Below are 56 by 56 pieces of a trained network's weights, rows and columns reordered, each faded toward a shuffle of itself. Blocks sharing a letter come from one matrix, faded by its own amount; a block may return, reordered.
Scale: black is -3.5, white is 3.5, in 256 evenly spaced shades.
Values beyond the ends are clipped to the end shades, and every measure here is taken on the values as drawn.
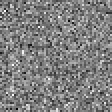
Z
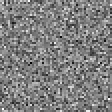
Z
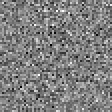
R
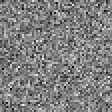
Z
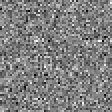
R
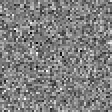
Z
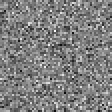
Z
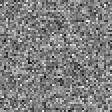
Z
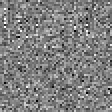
R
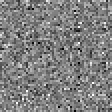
R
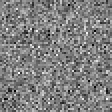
R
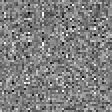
R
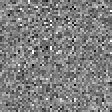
R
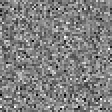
R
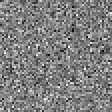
Z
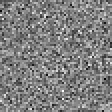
Z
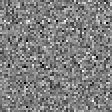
R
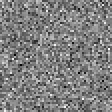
Z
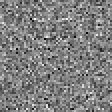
R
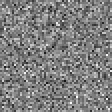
Z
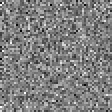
Z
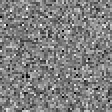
R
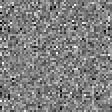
R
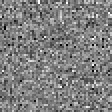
R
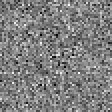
R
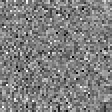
R
